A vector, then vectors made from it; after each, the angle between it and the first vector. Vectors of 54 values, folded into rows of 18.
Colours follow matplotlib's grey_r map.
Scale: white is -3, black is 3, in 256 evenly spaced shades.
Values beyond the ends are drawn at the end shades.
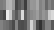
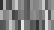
orthogonal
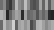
nearly opposite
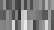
orthogonal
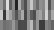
partly aligned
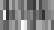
partly opposed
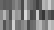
partly opposed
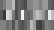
nearly parallel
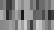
nearly opposite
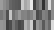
orthogonal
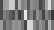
orthogonal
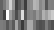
nearly parallel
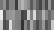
orthogonal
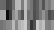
nearly opposite
